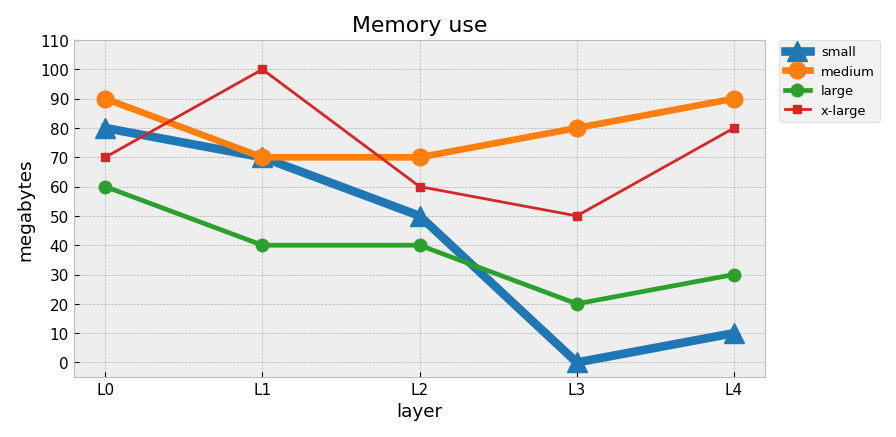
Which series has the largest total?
medium
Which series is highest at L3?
medium
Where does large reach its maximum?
L0
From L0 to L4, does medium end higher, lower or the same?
the same
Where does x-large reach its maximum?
L1
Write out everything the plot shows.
Title: Memory use
x-axis: layer, ticks L0 L1 L2 L3 L4
y-axis: megabytes, ticks 0 10 20 30 40 50 60 70 80 90 100 110
Legend: small, medium, large, x-large
Values:
small: 80 70 50 0 10
medium: 90 70 70 80 90
large: 60 40 40 20 30
x-large: 70 100 60 50 80
